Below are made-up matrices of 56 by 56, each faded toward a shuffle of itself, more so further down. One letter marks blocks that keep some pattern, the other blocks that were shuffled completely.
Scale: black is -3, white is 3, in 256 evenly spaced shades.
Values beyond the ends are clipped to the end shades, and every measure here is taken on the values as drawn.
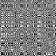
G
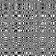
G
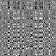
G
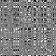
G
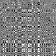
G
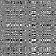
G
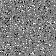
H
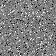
H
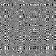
G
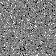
H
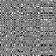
G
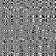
G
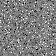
H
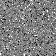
H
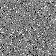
H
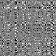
G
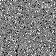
H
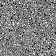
H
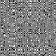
G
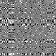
G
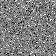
H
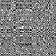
G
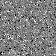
H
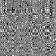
G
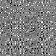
G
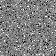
H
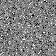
H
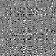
G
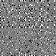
G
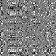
G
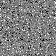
H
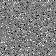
H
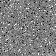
H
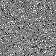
H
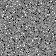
H
